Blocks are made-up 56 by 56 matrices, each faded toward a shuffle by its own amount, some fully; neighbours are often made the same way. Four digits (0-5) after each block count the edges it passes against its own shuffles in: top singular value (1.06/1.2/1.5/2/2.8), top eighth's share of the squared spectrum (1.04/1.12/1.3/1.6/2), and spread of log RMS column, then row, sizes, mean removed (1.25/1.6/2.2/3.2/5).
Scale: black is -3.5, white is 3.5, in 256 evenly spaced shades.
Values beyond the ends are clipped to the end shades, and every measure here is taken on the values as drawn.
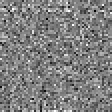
3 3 0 1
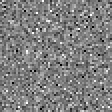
1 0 0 0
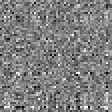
4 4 2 3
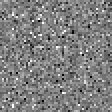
1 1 1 0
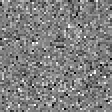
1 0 0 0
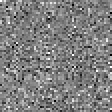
3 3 2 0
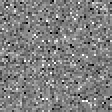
1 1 0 0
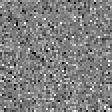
2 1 0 0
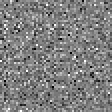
3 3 1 1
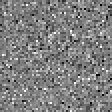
0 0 0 0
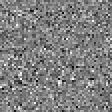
3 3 1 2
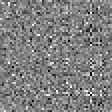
4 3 2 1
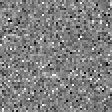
0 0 0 0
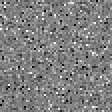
0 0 0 0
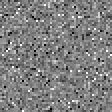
1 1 0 0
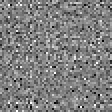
3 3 2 1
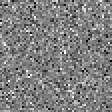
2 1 0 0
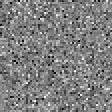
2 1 0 0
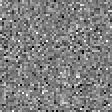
3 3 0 1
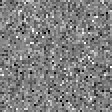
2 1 0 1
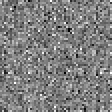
3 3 2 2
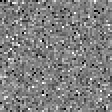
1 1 0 0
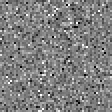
0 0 0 0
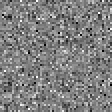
3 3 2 2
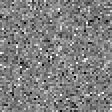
0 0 0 0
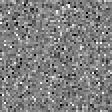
0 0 0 0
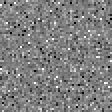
0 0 0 0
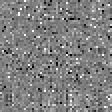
3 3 1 1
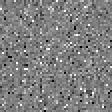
2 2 1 0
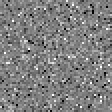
2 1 0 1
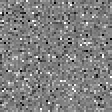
3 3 1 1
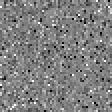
2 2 0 0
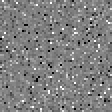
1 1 0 0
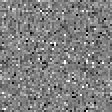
3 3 1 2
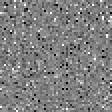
3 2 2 0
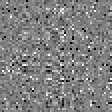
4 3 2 1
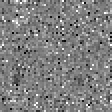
2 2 1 0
